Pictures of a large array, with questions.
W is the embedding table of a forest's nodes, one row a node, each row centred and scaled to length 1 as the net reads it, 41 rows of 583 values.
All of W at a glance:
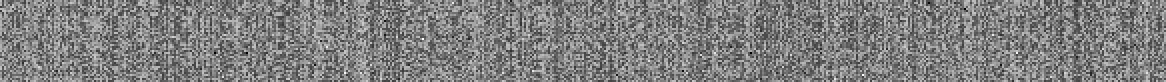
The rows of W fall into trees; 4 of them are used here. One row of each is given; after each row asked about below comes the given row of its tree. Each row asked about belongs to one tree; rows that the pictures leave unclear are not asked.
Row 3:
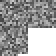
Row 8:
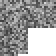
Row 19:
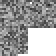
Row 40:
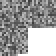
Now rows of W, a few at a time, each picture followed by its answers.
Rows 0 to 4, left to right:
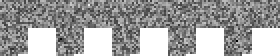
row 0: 40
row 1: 40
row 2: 40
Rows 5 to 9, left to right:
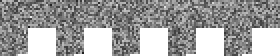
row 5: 3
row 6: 40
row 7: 40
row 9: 8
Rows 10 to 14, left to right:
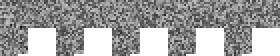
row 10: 19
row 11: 8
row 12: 8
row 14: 40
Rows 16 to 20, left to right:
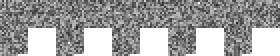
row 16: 40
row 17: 19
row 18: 3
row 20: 40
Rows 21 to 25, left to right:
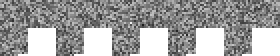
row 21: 8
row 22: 8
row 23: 8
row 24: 8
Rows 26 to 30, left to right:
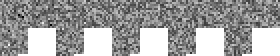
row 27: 8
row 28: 3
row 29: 8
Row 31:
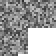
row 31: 8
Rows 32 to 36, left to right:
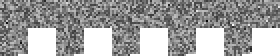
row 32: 8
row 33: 40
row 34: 40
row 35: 3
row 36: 40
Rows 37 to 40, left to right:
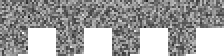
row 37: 19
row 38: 40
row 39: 8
